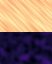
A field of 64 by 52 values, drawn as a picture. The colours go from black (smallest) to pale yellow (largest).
The table splits into 2 rows of 1 panel. Panel 1,1: very high, slanting down to the right, faint in contrast. Panel 2,1: very low, blotchy, faint in contrast.
